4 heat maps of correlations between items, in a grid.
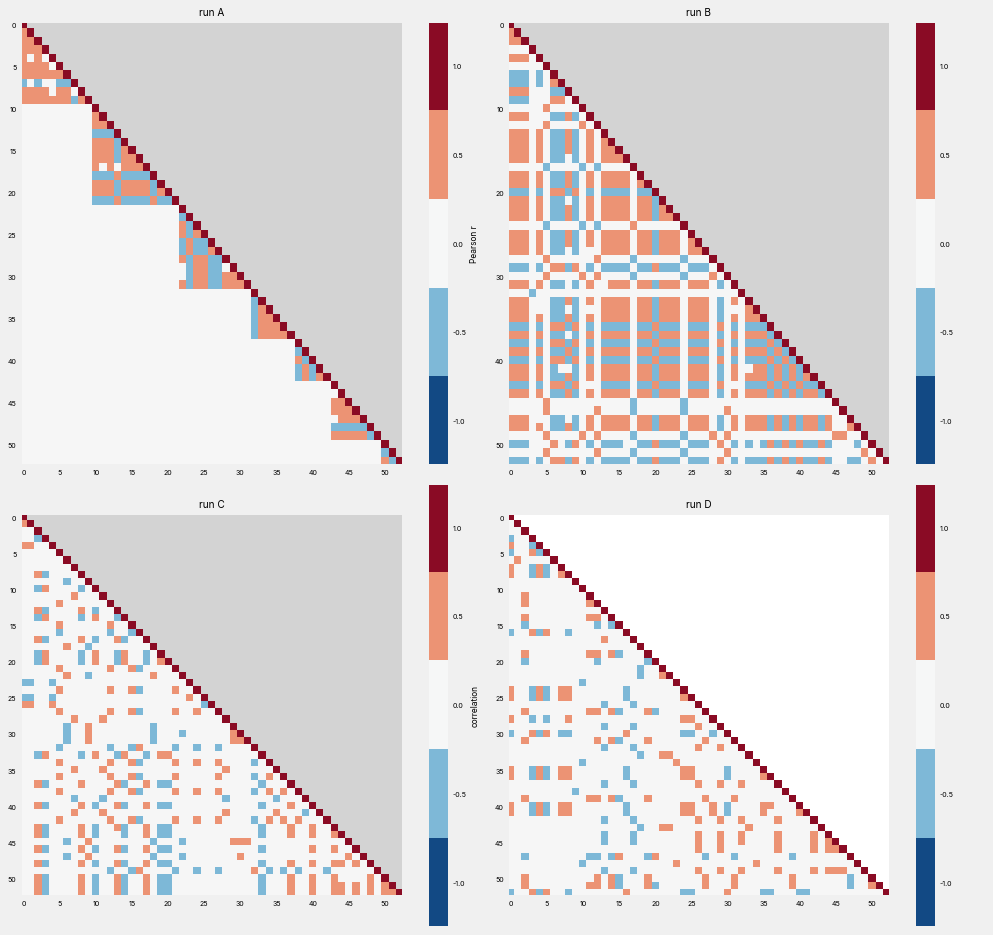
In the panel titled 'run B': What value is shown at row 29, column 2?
-0.5
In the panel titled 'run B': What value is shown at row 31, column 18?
0.5
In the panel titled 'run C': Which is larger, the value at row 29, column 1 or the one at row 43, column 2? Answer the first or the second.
the second
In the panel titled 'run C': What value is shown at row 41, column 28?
0.5
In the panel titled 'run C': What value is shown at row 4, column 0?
0.5
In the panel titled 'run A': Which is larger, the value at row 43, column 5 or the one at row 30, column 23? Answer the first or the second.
the first
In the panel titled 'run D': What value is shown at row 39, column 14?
0.5
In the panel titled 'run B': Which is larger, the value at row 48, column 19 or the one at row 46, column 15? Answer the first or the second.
the first
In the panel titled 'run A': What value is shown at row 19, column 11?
0.5
